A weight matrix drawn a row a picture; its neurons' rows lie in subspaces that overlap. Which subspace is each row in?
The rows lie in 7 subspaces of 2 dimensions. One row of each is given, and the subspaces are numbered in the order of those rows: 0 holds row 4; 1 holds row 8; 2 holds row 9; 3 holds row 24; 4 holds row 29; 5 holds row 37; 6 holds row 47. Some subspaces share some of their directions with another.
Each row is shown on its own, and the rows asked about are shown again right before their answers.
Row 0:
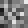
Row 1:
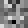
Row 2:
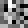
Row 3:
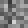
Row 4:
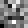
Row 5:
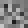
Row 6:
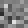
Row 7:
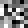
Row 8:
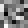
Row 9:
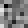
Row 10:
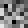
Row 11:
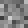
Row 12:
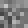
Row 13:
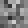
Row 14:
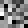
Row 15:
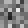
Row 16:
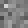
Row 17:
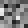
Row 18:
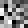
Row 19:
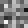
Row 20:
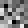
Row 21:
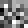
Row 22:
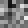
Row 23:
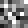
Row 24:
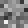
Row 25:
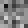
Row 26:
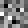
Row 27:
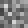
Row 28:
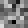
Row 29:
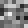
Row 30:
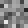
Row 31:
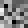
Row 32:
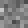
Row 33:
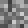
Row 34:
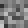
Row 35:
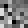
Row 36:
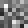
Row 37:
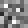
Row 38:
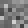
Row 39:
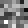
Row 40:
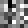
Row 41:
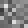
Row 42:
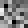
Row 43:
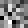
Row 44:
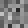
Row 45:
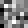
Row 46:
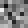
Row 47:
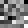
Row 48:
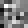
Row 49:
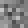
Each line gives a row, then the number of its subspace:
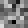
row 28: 0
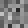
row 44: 5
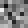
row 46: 6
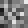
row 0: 6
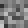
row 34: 1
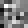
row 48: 2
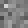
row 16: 2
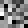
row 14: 6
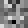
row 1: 0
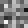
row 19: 3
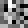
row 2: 4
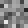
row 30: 3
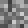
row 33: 4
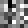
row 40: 4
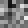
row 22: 4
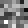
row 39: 3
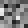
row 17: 4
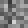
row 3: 4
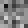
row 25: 3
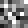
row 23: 6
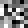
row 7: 1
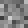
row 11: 6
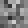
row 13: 0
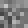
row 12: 1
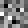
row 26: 5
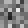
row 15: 5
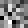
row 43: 2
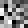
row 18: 2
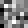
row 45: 2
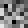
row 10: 0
